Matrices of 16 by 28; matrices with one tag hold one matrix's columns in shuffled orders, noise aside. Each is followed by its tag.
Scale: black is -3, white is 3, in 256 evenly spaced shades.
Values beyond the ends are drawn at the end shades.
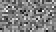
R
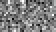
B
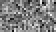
B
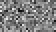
R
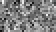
B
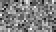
B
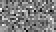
R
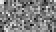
B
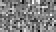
B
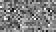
R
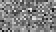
R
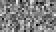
B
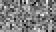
B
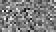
R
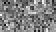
B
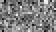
B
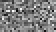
R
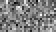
B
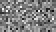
R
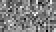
B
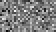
R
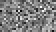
R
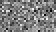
R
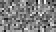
B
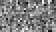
B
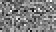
R
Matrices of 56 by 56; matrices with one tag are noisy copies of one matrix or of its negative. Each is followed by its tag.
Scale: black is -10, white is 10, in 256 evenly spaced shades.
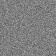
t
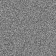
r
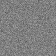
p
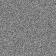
r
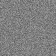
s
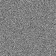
s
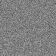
r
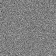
s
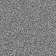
r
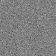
p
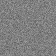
p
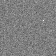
t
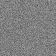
s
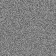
s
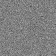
s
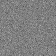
p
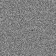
s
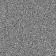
t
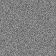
p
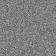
t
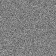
r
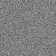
s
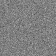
t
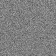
s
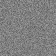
s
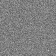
s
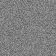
s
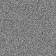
p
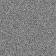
p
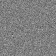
r
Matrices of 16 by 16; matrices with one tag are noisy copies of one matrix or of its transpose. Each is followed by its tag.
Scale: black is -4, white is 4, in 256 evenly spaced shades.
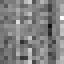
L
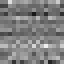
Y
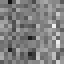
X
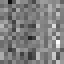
X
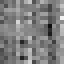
L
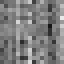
L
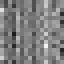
Y
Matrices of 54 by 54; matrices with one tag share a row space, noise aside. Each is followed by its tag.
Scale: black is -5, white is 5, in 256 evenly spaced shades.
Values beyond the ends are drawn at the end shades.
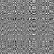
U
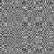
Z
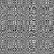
U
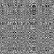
U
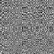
Z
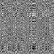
U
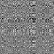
U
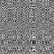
U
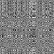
U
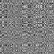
Z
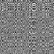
U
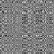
Z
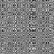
U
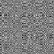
Z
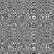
U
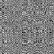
Z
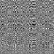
U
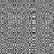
U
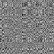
Z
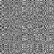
Z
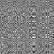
U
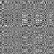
Z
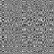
Z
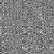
Z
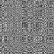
Z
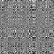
U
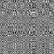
U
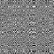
U
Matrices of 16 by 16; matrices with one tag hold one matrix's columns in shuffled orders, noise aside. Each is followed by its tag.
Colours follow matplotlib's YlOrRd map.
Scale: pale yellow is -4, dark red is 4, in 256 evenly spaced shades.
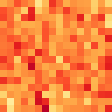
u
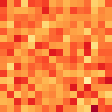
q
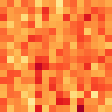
u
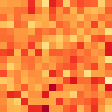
q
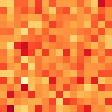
q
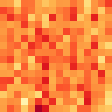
u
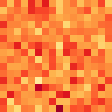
q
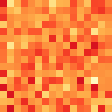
q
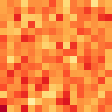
u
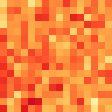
u
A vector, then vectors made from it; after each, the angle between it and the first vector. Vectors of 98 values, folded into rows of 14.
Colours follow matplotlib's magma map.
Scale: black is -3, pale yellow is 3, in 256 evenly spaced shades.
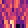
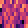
partly aligned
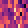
orthogonal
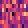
orthogonal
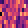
partly aligned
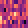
orthogonal
